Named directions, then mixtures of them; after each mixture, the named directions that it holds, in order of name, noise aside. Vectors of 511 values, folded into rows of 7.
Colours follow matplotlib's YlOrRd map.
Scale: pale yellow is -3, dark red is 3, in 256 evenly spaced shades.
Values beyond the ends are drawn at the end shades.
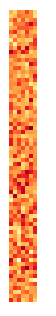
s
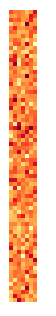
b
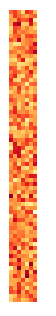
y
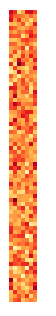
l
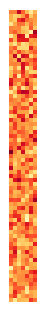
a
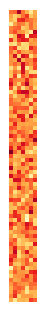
a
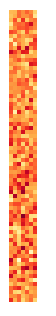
s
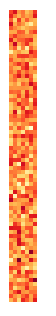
s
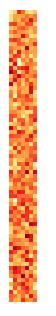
l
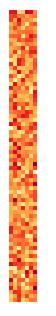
l, y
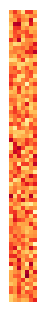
y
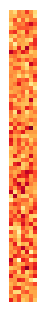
s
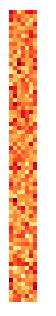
l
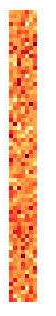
b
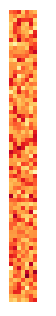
a, y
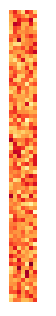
y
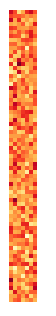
l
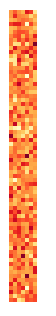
b, y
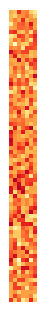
a, s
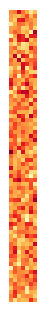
a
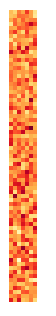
s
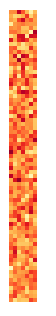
a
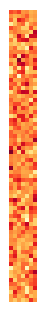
a, l
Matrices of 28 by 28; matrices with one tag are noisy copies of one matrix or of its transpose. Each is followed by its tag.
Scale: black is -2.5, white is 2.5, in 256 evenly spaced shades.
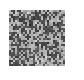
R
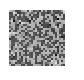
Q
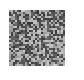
R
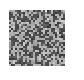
Q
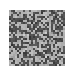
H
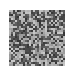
R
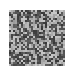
H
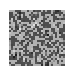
Q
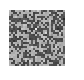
H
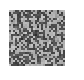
H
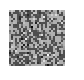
H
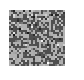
H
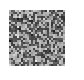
H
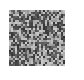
R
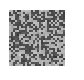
R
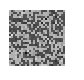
H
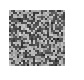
H
